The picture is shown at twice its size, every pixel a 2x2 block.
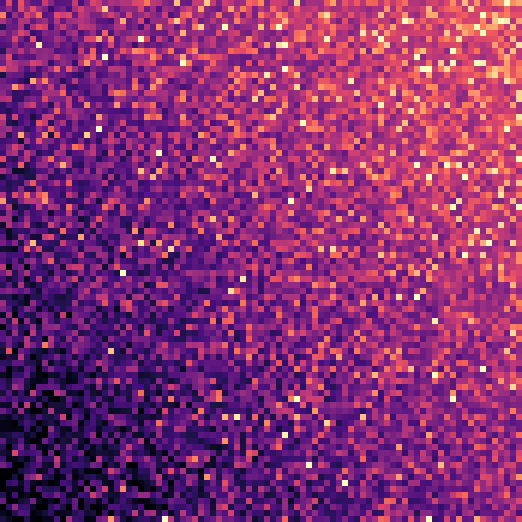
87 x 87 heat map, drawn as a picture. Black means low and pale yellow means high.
Stripes: none. Slope: up to the top right. Ninth with the lowest average: bottom left. Mirror symmetry: none. Ninth with the highest average: top right.
